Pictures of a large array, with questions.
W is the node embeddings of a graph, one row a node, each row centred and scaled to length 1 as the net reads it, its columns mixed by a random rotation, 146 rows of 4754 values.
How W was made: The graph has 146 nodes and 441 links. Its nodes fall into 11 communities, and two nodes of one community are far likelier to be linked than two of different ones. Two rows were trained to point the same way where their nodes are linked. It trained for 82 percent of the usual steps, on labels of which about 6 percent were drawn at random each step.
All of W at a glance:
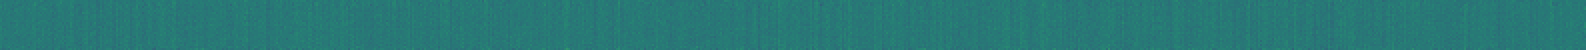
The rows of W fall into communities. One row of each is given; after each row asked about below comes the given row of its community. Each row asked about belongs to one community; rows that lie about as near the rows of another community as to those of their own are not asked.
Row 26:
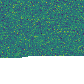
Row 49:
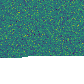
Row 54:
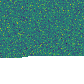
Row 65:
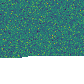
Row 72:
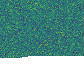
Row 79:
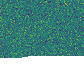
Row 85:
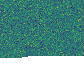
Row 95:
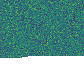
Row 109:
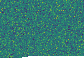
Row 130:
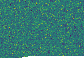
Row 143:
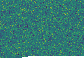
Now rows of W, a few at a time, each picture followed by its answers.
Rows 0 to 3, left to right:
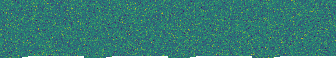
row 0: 65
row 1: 95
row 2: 49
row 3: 54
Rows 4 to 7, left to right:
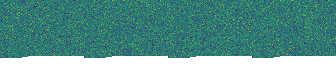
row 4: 49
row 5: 72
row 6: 130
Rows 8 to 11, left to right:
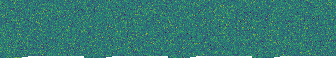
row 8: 54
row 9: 54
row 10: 130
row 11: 143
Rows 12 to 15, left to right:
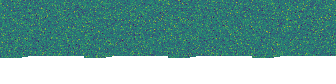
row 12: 54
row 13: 130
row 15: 130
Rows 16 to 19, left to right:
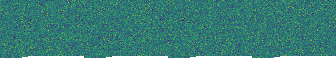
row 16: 109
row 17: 26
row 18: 143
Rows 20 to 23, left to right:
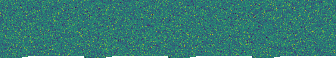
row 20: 49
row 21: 109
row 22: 49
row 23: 85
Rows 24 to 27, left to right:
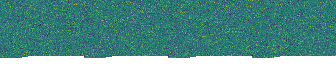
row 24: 95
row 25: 26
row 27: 109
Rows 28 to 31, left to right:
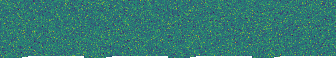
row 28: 79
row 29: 85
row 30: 143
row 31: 95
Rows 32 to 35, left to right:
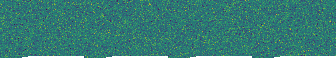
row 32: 54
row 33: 79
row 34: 26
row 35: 65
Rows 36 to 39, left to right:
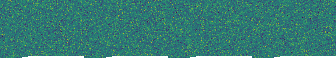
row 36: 72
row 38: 130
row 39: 65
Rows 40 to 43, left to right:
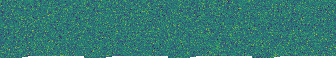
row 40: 26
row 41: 54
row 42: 65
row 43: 109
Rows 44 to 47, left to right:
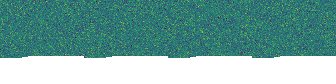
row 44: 79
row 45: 54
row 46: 65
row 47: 95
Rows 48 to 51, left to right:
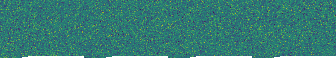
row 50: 143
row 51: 95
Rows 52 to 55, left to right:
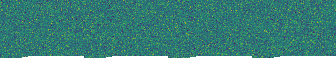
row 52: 26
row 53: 54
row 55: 130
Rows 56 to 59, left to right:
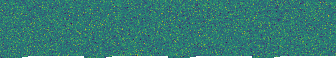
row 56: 49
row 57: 65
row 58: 85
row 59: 54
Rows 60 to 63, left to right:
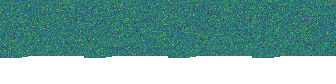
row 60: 109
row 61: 85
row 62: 109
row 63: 143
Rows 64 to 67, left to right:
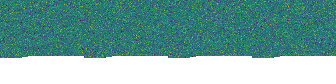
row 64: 85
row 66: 26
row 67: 65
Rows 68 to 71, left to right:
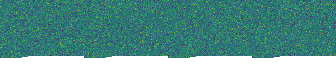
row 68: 79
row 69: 72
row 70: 95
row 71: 95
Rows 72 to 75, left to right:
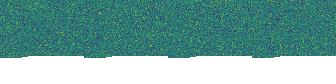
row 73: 26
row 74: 72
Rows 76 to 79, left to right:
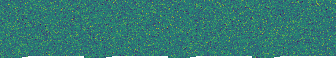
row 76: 95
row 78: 130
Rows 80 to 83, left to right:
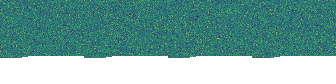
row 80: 109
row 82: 54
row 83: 109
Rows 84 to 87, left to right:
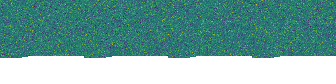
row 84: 26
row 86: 130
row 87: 130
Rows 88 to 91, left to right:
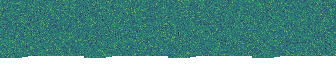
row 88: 109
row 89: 85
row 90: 65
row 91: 79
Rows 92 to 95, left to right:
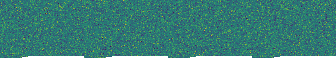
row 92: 95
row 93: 54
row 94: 85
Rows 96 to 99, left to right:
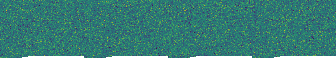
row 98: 95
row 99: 26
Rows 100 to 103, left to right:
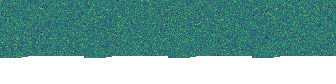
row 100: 54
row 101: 79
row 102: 49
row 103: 26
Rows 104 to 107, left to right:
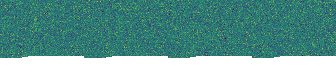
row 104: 130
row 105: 130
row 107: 79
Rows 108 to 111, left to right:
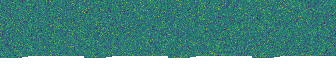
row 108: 85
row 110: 65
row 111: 72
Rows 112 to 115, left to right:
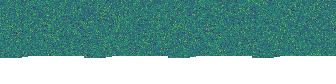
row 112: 49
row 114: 65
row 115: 26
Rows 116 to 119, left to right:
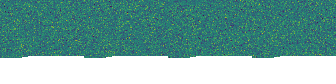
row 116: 95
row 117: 130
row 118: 109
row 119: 79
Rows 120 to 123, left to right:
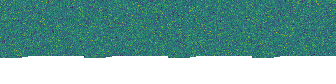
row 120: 85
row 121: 95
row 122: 143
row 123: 79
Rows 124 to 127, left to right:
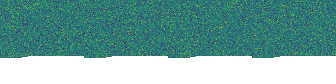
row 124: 72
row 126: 95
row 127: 54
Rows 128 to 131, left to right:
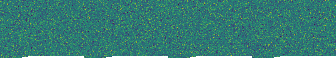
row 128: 79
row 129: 130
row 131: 49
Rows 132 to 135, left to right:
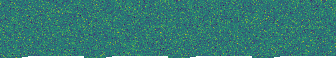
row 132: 54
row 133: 65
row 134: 54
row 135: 143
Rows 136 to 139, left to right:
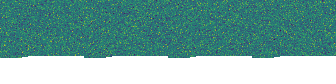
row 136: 109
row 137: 143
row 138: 130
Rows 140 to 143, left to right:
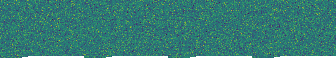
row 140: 85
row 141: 130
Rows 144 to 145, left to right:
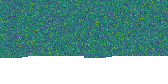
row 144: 143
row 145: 109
